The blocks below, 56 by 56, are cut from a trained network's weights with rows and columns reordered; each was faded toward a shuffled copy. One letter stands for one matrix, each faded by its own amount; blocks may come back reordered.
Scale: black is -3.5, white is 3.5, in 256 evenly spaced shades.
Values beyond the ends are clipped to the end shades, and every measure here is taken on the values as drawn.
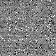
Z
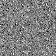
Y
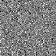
Y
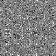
Y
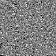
Y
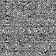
Z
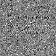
Y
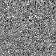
Y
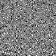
Y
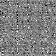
Z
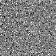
Y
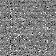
Z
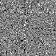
Y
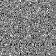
Y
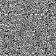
Y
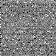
Z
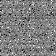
Z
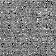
Z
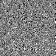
Y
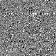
Y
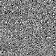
Y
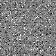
Z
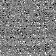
Z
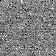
Z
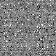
Z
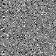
Y
